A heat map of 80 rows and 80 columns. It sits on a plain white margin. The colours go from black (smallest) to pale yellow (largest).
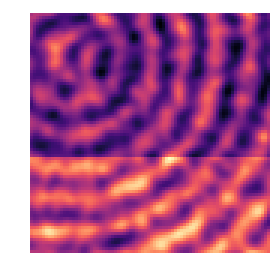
Seam: horizontal, 60% of the way down, the bottom part higher. Histogram: bell-shaped. Rings: centred on the top left. Lone odd cells: none.
